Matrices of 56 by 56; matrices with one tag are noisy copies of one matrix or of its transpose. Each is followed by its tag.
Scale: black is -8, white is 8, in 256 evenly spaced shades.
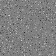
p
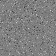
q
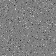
p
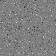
q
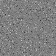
p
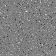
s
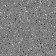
s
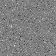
s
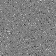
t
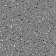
s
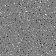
s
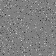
p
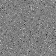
t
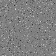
p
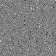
t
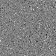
t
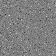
p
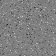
q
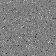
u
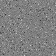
p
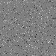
u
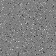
u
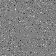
p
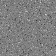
s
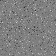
q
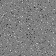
q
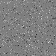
u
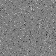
t
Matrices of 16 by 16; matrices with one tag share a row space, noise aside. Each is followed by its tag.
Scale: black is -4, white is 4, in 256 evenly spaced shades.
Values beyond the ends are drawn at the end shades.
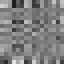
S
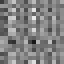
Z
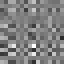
Z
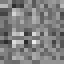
S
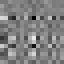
Z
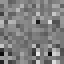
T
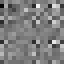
T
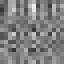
Z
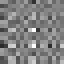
Z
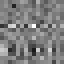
Z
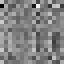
T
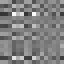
S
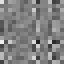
T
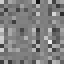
T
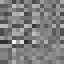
S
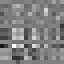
S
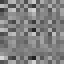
Z
